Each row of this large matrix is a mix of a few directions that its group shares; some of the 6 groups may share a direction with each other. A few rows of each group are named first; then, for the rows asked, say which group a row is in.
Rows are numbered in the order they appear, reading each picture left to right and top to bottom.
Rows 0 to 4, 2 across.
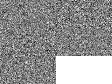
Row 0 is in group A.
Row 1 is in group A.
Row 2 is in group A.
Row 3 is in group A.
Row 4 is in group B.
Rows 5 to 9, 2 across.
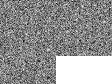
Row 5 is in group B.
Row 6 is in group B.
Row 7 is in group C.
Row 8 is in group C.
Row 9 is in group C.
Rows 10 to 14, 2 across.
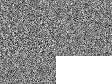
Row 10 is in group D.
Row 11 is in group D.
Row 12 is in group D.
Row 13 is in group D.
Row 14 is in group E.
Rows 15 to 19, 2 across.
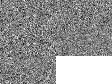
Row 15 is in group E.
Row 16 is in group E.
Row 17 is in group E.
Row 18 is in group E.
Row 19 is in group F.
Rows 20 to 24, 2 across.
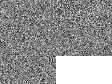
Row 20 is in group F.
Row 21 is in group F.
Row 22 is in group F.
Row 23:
E
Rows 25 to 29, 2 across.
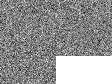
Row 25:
E
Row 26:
B
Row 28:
F
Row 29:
E
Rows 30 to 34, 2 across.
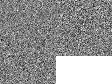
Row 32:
F
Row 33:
D
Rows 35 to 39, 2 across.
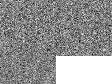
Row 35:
B
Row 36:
D
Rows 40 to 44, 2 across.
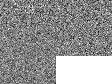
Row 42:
E
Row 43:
E
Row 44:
F
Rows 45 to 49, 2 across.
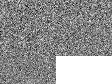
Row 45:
E
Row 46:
C
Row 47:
B
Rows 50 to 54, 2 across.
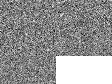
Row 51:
A
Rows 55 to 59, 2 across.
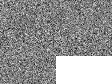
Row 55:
C
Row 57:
E
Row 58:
E
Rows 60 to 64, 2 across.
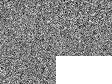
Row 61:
C
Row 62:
B
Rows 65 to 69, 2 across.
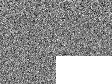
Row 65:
C
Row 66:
E
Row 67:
D
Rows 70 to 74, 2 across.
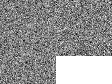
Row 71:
A
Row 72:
C
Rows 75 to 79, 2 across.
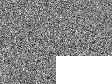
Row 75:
E
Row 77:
D
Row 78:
C
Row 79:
C
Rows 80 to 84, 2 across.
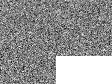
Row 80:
C
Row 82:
D
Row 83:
A
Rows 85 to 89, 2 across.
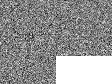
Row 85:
D
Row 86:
F
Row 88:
A
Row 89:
D
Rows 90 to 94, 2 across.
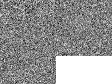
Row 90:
B
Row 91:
C
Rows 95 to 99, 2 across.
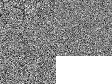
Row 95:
B
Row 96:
E
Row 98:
D
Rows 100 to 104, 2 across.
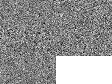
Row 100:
D
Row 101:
A
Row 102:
C
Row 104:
E
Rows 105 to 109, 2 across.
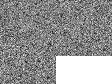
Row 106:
A
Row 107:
F
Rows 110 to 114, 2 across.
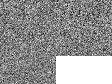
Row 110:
B
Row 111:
F
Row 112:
B
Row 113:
B
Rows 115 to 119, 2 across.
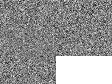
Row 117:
C
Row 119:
D
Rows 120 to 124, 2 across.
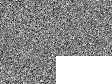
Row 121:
D
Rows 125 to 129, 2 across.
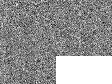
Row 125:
C
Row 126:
A
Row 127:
E
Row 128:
B
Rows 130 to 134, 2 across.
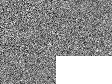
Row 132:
F
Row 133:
D
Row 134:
A
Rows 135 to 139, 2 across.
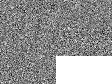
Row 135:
E
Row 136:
C
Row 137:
B
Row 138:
E
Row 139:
D
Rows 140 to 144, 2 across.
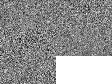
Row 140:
C
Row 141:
B
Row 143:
E
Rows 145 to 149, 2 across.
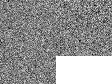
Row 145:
E
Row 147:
F
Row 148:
C
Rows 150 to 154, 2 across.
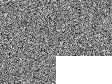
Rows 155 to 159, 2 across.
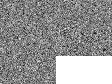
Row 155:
F
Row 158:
C
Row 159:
E
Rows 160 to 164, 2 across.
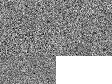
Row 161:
E
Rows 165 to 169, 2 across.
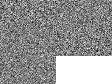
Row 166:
A
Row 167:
D
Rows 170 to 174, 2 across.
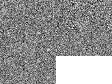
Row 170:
F
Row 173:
A
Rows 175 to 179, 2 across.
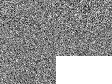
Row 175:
F
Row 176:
B
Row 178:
C
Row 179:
C
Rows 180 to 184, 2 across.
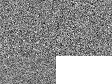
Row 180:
D
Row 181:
C
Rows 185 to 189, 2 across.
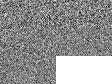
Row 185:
A
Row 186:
C
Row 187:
F
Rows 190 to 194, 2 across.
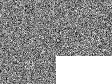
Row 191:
E
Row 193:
F
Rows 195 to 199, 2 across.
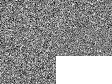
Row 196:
C
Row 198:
D
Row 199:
B
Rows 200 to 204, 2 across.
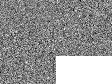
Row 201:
E
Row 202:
D
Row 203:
E
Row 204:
B
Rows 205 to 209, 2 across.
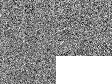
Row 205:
B
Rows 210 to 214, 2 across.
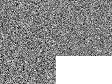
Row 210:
C
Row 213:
D
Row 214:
F
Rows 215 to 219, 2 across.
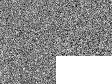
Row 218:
F
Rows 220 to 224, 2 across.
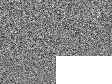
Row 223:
C
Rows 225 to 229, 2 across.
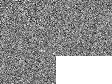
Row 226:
E
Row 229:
C
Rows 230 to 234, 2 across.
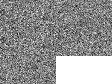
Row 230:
F
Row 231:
A
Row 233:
C
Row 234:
E
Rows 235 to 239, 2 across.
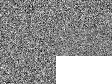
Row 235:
B
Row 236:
E
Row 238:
E
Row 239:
F
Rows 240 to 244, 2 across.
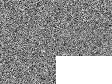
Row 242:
D
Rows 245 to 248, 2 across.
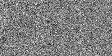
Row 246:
A
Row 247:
F
